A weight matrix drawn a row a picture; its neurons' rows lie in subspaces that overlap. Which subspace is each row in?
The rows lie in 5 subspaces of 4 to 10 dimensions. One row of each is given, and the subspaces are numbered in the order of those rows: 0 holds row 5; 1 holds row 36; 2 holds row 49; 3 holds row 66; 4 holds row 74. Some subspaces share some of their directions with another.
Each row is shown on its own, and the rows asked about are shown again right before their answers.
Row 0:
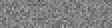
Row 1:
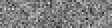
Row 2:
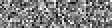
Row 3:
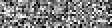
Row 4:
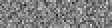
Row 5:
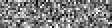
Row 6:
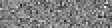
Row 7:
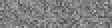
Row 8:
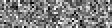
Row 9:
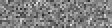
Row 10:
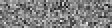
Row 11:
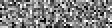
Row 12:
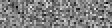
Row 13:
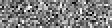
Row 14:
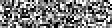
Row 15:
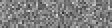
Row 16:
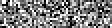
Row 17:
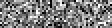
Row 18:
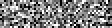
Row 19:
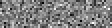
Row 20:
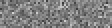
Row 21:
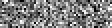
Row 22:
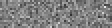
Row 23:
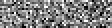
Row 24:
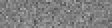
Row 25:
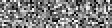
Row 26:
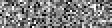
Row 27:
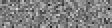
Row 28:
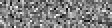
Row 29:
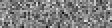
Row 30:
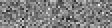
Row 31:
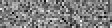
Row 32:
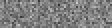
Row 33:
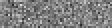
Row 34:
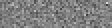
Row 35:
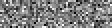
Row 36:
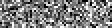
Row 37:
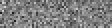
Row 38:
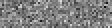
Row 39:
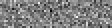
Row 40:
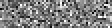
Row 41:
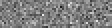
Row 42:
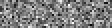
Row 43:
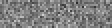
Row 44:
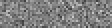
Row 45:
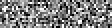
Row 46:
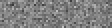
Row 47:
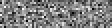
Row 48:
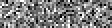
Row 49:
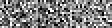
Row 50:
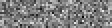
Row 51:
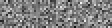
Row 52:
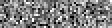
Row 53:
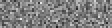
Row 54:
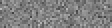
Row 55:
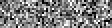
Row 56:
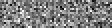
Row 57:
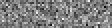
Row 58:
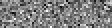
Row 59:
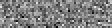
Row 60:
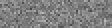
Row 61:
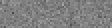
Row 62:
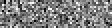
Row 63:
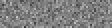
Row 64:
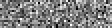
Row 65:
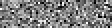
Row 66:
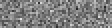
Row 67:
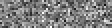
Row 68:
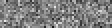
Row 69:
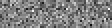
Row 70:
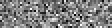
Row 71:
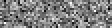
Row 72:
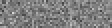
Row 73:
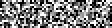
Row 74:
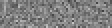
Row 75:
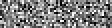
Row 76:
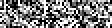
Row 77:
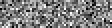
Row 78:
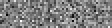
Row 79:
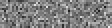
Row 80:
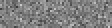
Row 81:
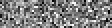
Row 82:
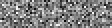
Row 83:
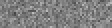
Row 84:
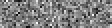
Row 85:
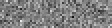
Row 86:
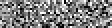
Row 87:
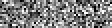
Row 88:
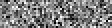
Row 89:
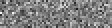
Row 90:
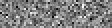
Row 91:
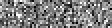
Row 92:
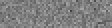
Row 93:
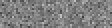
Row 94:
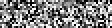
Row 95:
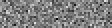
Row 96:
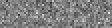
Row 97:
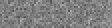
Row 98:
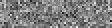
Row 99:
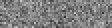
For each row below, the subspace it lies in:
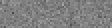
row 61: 2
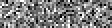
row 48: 4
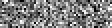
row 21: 0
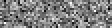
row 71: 1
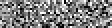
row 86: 1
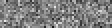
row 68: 4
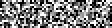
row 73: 2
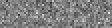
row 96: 0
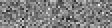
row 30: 4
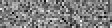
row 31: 2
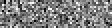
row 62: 2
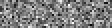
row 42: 4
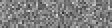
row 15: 1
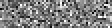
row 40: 3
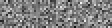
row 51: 4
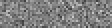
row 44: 4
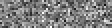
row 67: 1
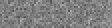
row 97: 0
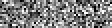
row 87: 0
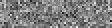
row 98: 1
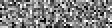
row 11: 1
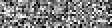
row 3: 4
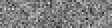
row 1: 0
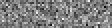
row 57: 0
